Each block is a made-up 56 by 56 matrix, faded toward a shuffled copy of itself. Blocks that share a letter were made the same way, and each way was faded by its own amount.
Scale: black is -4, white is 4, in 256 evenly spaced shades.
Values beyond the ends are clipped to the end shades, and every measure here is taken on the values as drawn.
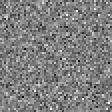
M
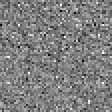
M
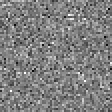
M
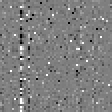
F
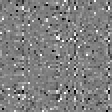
F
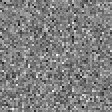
M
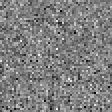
M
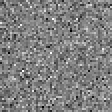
M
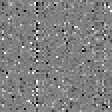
F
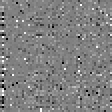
F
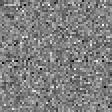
M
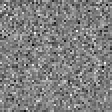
M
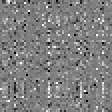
F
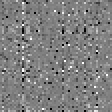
F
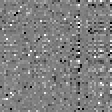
F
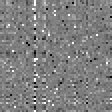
F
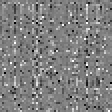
F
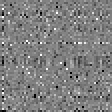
F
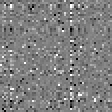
F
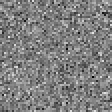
M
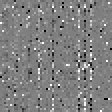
F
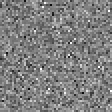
M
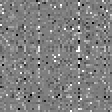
F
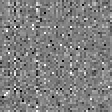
F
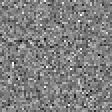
M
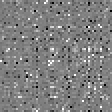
F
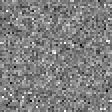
M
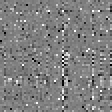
F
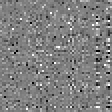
F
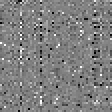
F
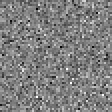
M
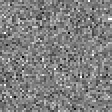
M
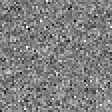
M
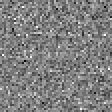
M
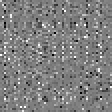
F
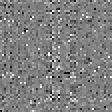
F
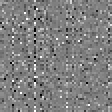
F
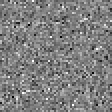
M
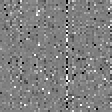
F
